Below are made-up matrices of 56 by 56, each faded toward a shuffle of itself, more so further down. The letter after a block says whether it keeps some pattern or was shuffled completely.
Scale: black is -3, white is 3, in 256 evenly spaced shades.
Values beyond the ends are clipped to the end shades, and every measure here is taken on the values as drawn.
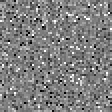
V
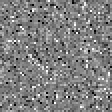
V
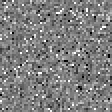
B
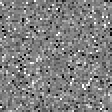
B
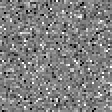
B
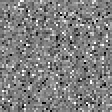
B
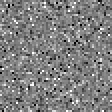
B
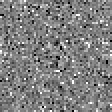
V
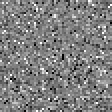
V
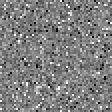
B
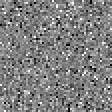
V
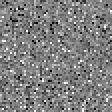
B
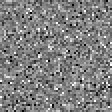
B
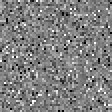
V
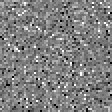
V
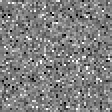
B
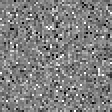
V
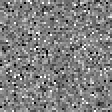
B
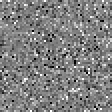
V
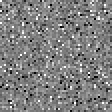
B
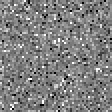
B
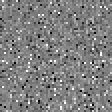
V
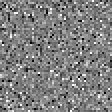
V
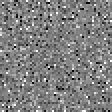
V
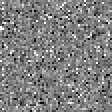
V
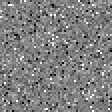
B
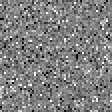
B
